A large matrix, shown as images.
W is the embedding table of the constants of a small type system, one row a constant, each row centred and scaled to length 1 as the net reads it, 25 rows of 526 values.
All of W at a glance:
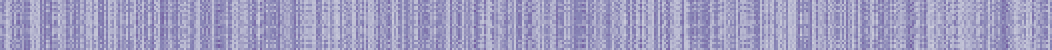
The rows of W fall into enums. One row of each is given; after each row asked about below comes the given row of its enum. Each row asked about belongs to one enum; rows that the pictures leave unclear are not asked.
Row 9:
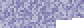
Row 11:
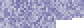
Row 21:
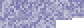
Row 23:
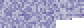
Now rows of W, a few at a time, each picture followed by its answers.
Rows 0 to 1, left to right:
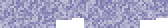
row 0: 9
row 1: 21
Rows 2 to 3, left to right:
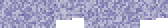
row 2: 23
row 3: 9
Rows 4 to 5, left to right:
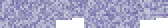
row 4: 21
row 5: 23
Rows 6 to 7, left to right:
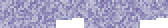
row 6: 9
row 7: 11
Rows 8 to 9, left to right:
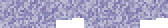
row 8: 9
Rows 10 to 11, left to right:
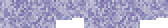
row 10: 11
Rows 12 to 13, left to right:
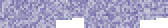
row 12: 21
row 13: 23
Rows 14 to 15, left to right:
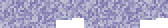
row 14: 9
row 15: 9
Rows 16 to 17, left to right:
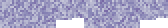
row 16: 9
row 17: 11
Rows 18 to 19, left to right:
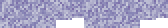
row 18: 21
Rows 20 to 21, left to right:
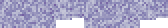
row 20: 23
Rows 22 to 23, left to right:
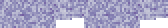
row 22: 23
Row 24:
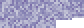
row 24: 21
